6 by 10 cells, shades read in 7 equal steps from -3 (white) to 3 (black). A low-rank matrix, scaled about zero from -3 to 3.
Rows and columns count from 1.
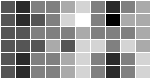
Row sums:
1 0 0 -4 0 0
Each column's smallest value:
1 1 0 -1 -2 -3 -2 0 -2 -2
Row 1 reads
1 2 0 0 -1 -2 0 2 0 -1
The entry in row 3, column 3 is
0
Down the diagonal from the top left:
1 2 0 -1 -1 -2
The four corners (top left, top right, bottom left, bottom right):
1 -1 1 -2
